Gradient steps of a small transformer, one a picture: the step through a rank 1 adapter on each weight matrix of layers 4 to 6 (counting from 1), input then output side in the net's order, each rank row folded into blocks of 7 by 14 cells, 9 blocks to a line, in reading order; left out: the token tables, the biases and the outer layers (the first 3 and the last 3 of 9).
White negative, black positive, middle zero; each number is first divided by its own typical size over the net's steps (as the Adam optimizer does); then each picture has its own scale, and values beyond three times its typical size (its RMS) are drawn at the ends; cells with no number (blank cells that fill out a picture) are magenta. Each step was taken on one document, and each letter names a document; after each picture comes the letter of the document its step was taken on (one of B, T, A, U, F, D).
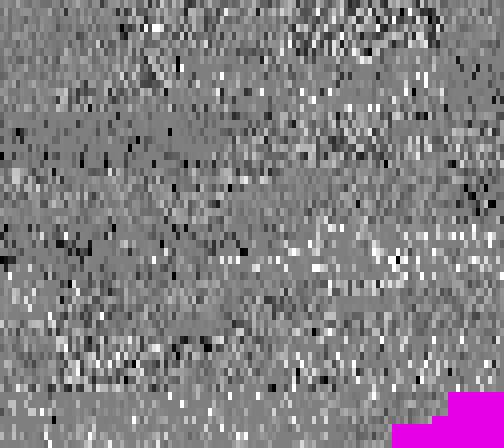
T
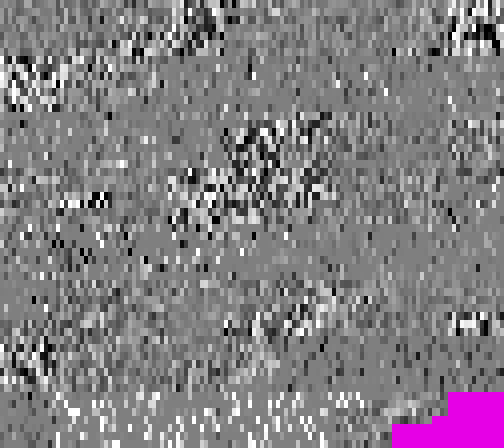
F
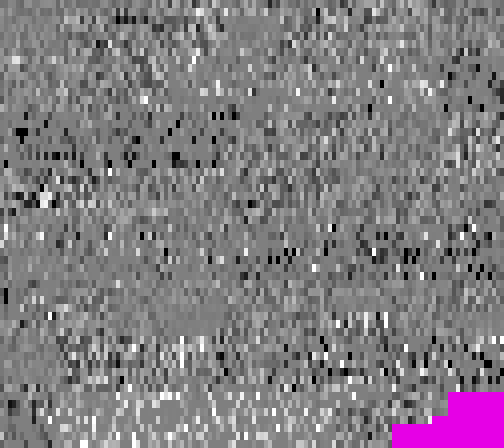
T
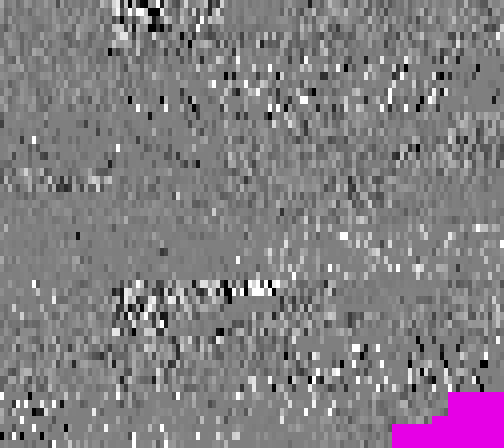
T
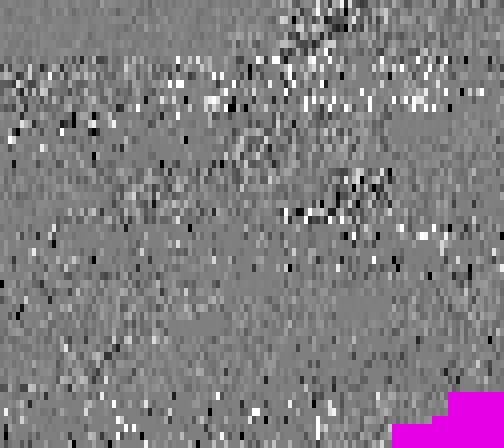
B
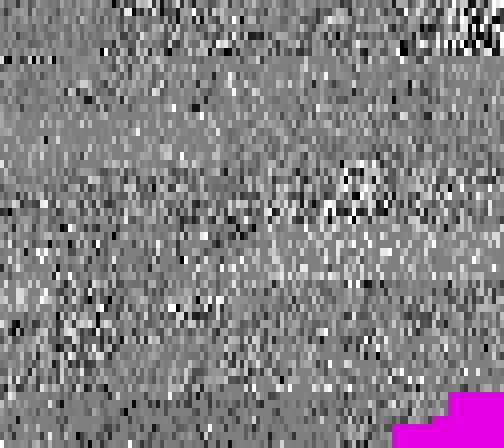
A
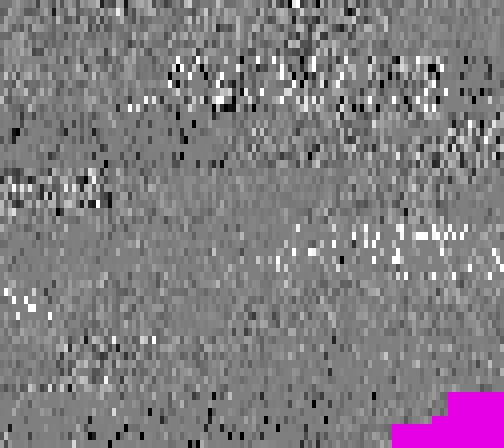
B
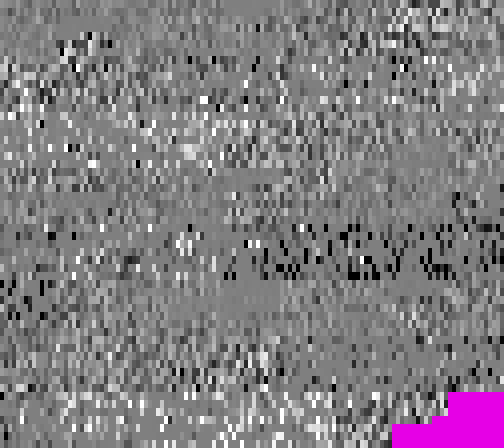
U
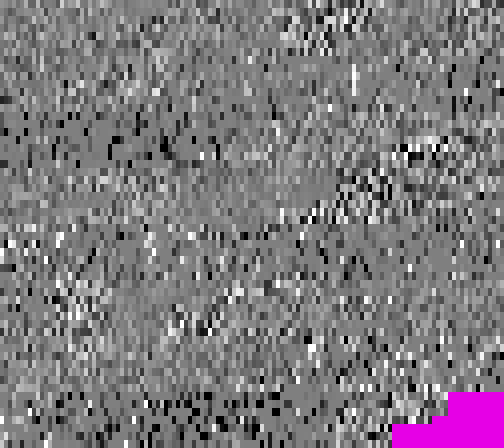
A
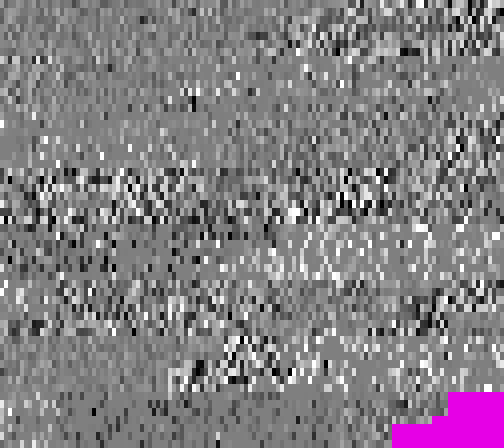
A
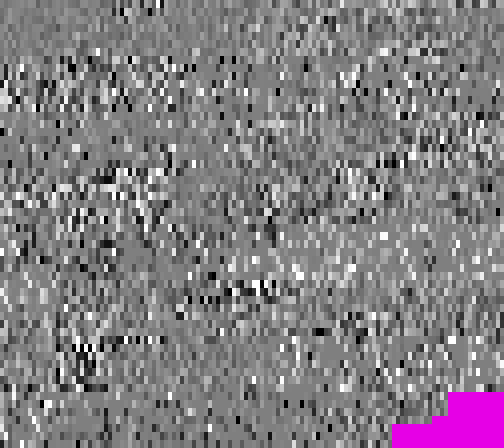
A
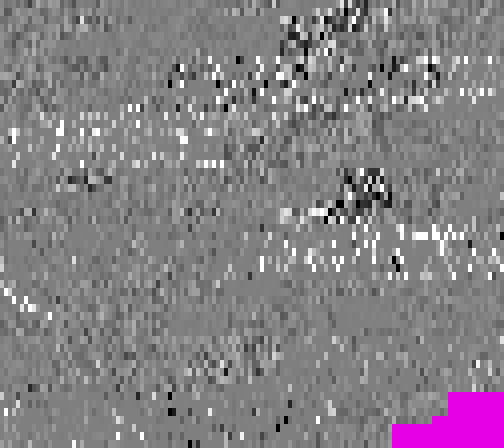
B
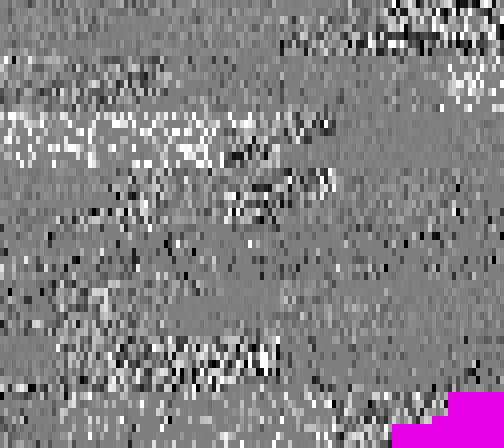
U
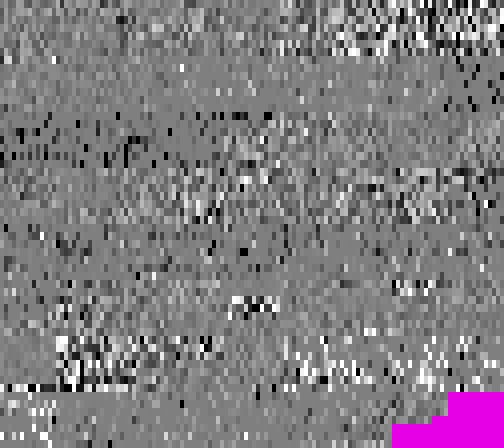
T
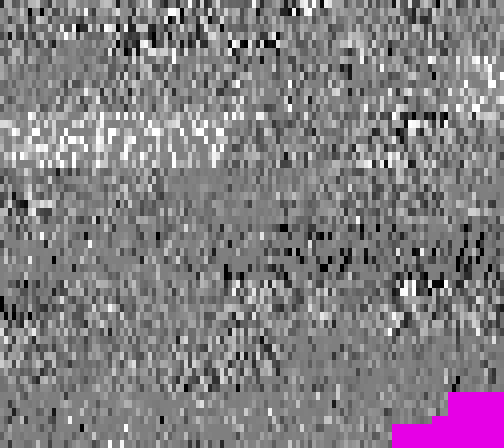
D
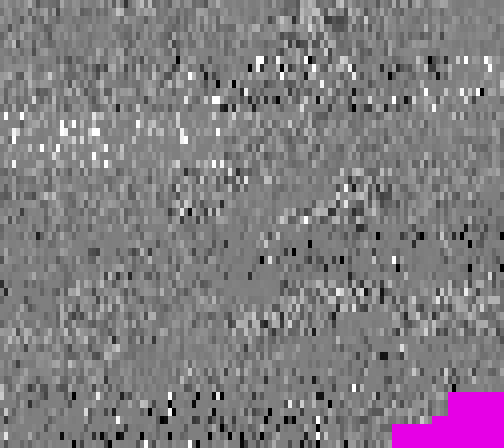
B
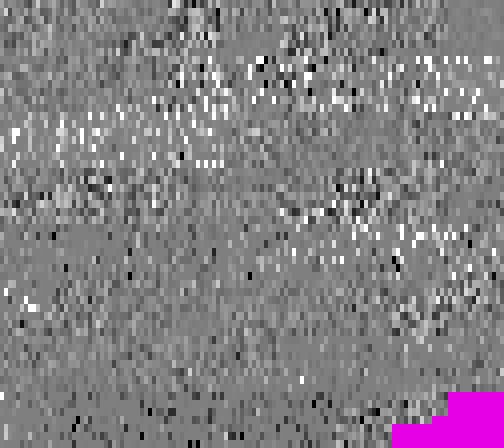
B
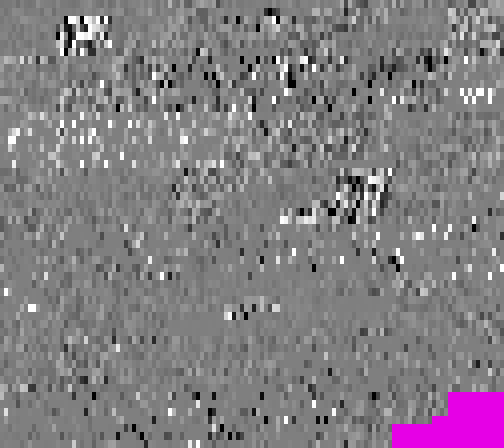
B
